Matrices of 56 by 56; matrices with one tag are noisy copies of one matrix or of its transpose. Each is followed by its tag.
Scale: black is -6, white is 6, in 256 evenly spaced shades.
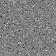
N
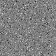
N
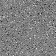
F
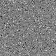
N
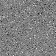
F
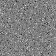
N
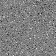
F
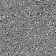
F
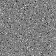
N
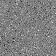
F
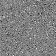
F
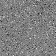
F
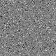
N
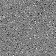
F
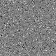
N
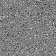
F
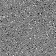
F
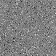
F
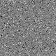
N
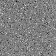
N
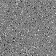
F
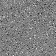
F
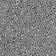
F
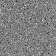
N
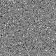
N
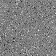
F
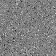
F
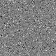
N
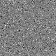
N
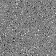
F
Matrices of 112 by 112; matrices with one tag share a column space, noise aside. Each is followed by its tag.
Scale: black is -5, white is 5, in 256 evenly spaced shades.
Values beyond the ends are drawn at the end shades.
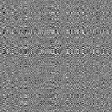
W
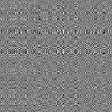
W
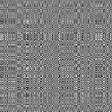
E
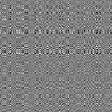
W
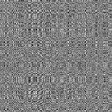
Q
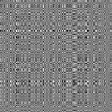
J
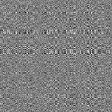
W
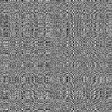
Q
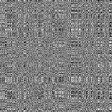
Q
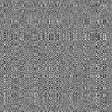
E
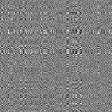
W
